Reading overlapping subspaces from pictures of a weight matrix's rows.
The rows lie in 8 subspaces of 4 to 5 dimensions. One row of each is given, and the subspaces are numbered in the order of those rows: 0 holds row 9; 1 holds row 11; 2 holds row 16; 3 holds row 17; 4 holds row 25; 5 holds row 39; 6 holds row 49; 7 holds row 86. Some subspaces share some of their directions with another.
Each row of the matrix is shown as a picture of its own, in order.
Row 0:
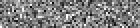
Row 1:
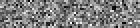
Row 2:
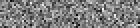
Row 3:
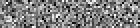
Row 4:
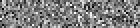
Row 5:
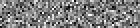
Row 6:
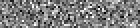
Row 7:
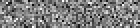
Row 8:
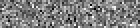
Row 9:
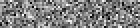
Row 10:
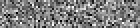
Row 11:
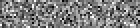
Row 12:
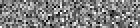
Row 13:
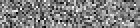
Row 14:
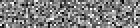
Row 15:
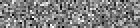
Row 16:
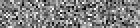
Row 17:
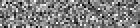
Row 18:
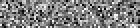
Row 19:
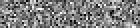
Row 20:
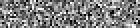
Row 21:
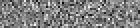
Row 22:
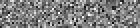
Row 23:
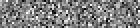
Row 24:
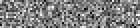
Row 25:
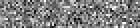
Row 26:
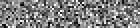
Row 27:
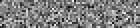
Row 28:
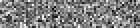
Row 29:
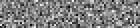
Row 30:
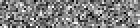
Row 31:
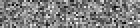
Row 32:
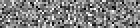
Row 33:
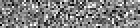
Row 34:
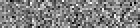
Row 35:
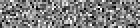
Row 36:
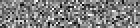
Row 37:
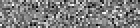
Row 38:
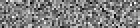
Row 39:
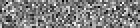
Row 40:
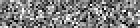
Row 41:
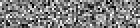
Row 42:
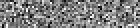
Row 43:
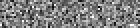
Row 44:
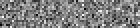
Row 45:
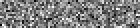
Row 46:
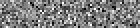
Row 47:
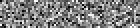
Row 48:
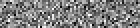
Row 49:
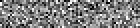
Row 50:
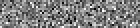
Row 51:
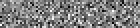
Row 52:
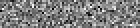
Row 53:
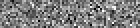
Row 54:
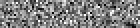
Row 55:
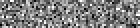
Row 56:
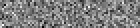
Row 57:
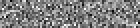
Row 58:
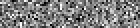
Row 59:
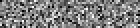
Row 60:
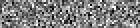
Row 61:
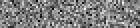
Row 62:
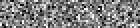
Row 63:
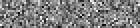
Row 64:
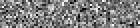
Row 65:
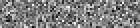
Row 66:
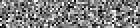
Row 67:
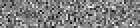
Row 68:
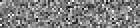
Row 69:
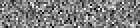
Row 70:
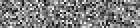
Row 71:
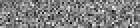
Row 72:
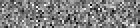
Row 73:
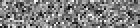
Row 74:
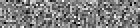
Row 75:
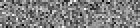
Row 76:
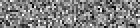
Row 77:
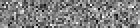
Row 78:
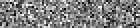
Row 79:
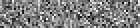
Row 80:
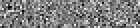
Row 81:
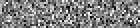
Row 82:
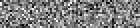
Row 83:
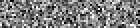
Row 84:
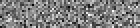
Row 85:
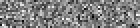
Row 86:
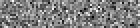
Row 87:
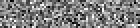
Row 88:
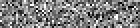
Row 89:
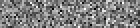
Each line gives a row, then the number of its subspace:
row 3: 5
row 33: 4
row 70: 2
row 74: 5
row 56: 7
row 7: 5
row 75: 6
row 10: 2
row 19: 1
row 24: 2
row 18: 0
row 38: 5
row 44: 7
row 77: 0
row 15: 6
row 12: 2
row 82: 6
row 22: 5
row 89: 2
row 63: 7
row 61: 2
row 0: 3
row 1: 4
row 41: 6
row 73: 0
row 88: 0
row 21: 4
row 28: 5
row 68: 6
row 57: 7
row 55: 7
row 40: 3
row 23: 5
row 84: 5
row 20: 1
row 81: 1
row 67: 4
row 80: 7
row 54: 1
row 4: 7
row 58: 6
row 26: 2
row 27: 5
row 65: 5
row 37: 4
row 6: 4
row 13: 2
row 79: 7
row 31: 4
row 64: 6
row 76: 6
